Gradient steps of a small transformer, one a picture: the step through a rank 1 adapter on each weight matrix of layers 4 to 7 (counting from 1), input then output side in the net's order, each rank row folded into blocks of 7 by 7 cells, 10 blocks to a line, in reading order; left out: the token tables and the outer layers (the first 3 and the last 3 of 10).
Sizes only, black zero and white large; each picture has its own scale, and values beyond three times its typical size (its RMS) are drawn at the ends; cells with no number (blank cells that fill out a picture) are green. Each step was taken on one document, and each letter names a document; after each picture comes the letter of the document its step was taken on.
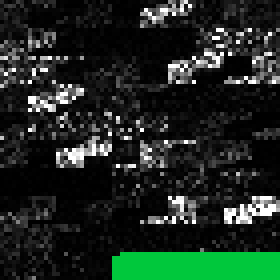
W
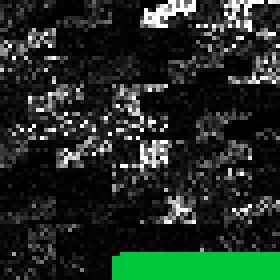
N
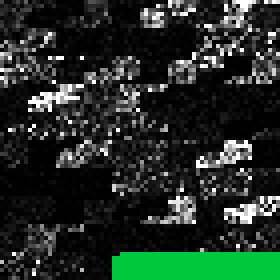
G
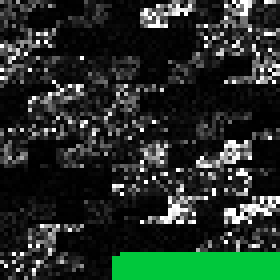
G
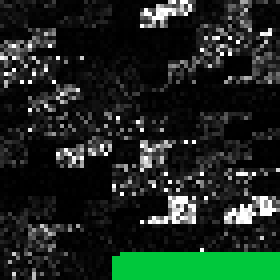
W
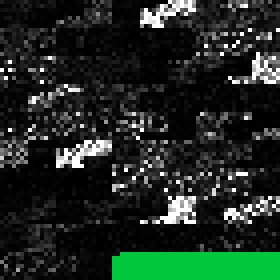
N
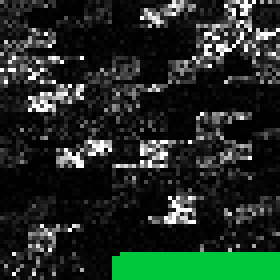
N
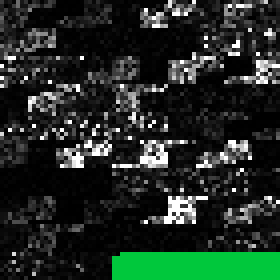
G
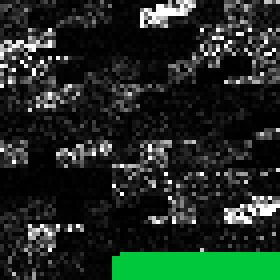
W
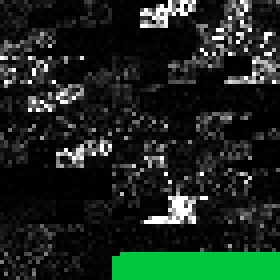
W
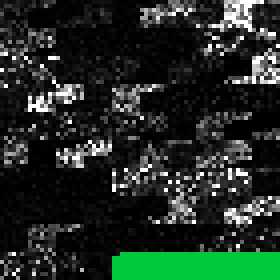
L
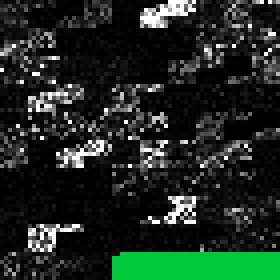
L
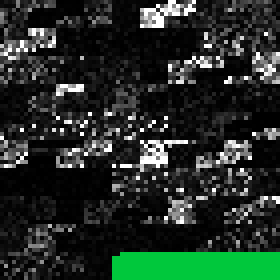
G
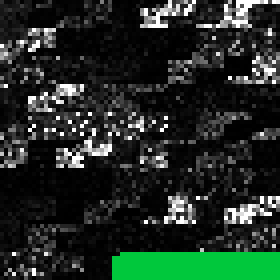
G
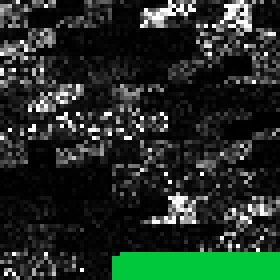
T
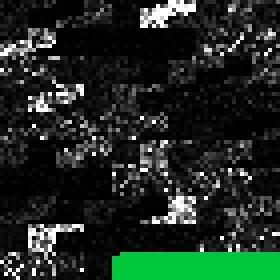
L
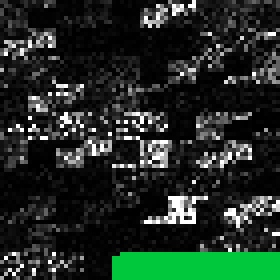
L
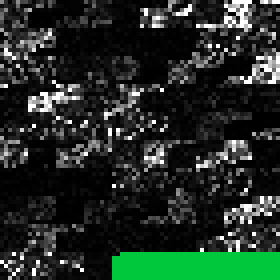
G
